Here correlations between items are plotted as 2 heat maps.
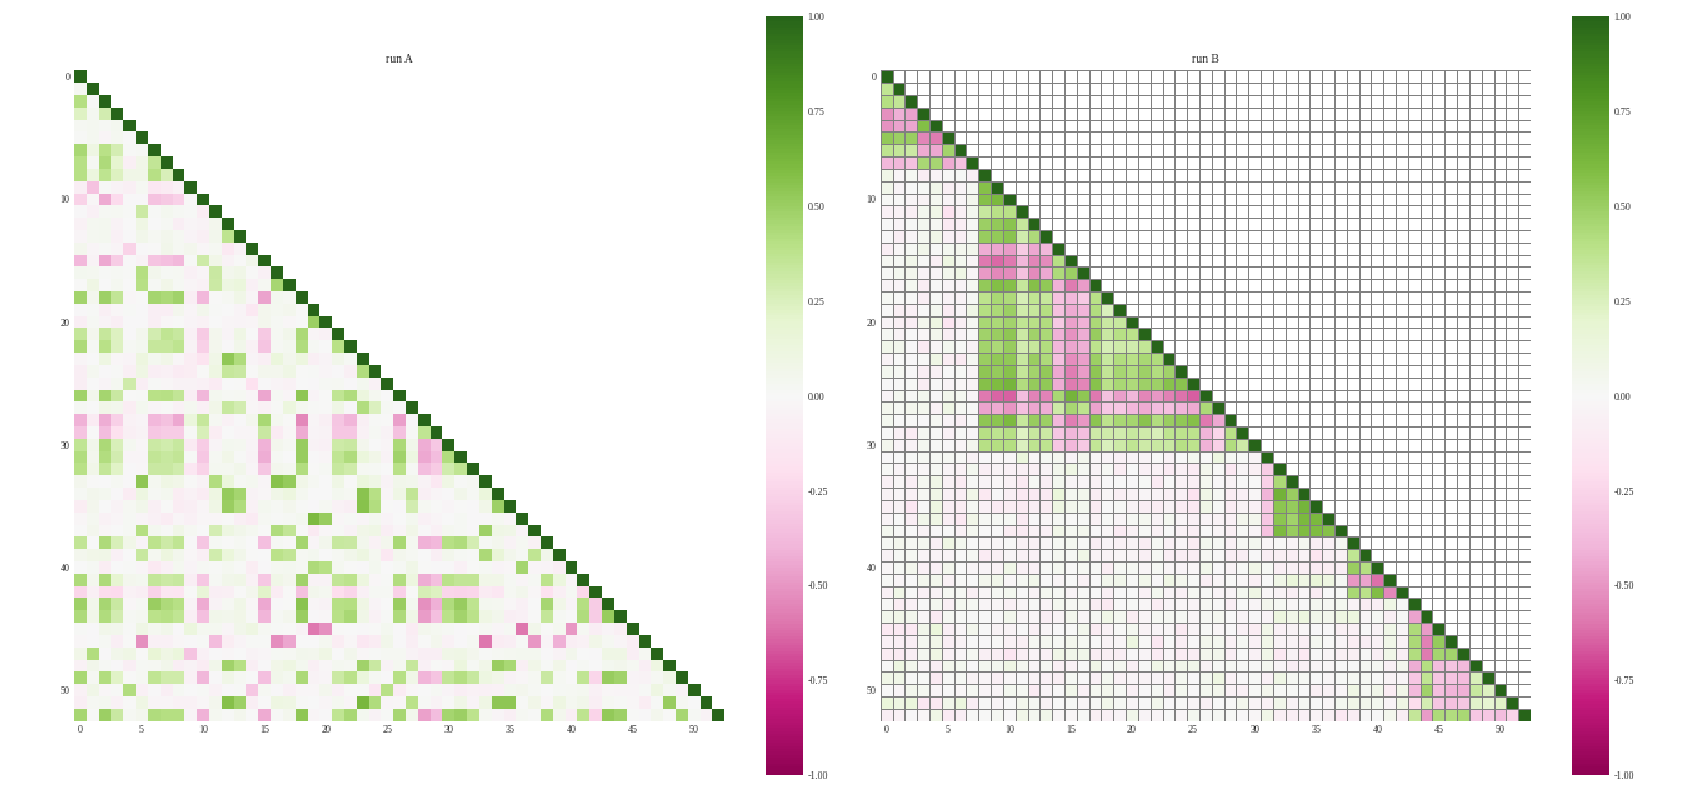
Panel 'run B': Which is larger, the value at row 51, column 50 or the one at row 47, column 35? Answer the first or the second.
the first
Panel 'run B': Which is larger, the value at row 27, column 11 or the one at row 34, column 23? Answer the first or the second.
the second
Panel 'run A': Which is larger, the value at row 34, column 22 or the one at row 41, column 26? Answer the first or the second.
the second
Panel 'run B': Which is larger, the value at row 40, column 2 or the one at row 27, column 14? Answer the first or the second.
the second
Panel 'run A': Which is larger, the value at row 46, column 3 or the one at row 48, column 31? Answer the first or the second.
the second
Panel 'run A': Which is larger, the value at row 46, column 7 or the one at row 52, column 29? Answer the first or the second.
the first
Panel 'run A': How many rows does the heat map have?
53
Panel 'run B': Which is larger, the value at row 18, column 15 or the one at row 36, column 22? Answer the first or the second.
the second
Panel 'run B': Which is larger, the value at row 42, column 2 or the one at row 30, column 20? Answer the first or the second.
the second
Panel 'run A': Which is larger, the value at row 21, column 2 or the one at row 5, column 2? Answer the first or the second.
the first
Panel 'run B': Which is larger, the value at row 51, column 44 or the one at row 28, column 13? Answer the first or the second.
the second
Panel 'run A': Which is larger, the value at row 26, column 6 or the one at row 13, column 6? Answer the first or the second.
the first
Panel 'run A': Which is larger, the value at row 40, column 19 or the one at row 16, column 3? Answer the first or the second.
the first
